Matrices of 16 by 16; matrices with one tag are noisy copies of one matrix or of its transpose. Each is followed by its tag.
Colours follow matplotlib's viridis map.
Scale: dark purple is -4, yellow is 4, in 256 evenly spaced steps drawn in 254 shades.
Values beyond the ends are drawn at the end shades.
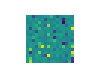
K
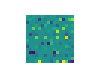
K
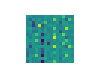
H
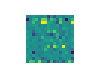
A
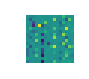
H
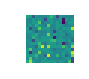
K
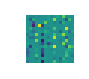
H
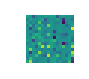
K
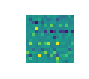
H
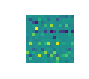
H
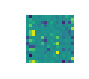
A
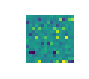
K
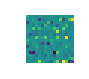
K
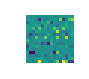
K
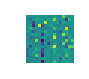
H
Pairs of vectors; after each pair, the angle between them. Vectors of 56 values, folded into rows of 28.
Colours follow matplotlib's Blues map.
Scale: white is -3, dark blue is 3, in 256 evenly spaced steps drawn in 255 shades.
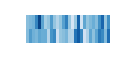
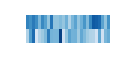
orthogonal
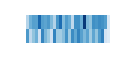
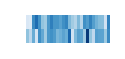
orthogonal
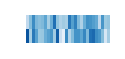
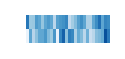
nearly opposite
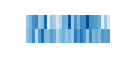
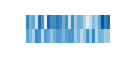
nearly opposite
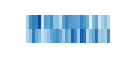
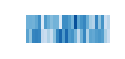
partly aligned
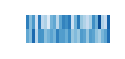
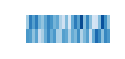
partly opposed
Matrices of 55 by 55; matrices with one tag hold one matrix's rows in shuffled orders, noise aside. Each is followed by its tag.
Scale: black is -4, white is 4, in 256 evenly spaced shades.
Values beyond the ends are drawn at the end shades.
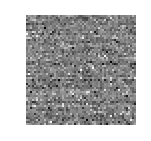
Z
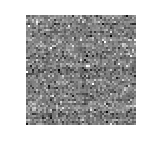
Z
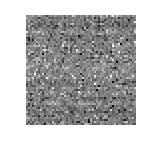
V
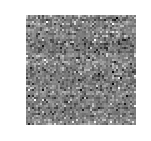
V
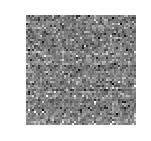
V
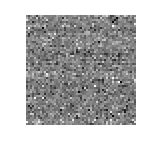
V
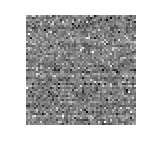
Z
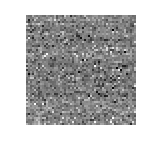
V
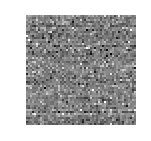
Z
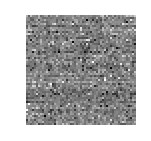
Z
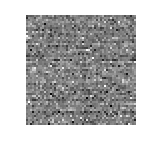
Z
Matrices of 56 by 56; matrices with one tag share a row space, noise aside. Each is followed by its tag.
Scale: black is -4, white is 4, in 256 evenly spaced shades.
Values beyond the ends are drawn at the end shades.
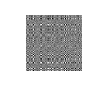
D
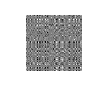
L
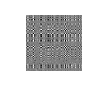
D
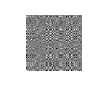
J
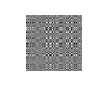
J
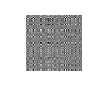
D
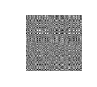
L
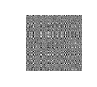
D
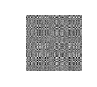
L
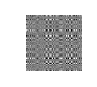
J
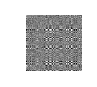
J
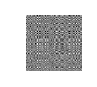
L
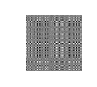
L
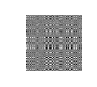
J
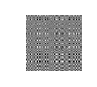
L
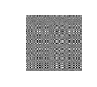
L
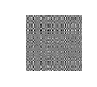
D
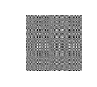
L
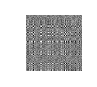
D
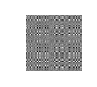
L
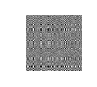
D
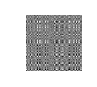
L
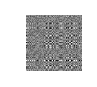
J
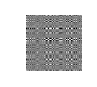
J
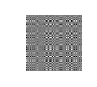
J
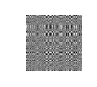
J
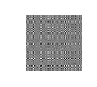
D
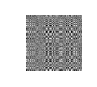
J
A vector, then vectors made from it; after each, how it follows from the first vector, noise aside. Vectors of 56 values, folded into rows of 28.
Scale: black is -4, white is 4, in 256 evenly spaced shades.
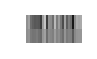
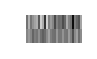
sign-scrambled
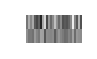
sign-scrambled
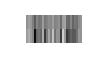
reversed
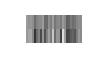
reversed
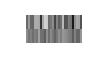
sign-scrambled
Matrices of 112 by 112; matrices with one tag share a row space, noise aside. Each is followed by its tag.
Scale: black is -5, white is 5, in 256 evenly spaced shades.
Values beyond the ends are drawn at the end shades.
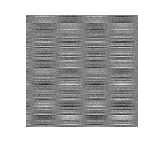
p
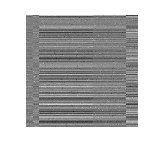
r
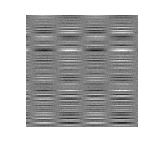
p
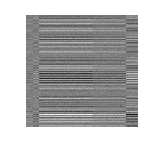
r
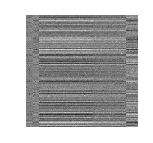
r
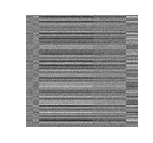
r
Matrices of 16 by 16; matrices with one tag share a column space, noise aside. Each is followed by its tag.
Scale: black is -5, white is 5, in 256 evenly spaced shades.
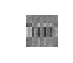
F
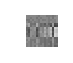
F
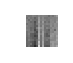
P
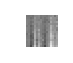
P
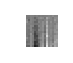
P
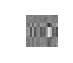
F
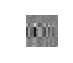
F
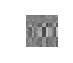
F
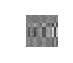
F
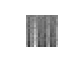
P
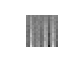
P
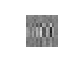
F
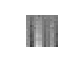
P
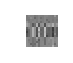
F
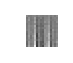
P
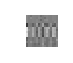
F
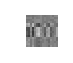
F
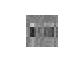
F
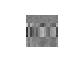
F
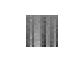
P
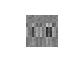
F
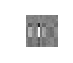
F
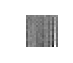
P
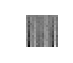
P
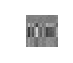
F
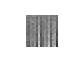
P
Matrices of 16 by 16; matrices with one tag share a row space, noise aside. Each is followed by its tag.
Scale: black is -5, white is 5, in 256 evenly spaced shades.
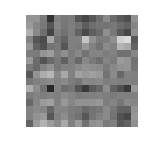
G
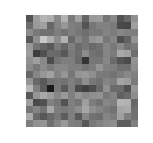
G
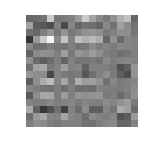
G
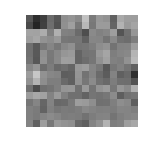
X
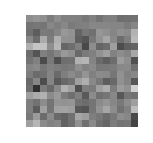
X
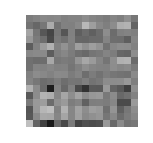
G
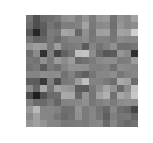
X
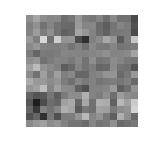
X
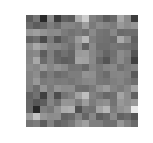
X
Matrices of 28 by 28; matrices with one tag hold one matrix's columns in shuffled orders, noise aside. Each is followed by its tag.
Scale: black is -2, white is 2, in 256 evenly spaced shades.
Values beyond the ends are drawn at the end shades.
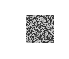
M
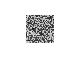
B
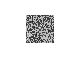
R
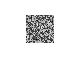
M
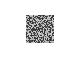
B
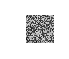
B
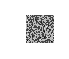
R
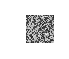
R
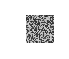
R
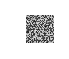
B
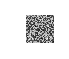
B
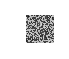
M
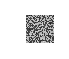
B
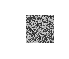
M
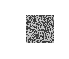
R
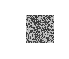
R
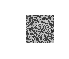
M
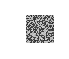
B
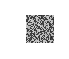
M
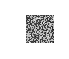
R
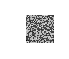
B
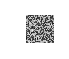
M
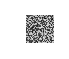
B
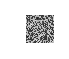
M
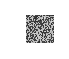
R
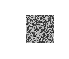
R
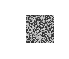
R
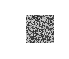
M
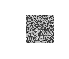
B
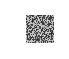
M
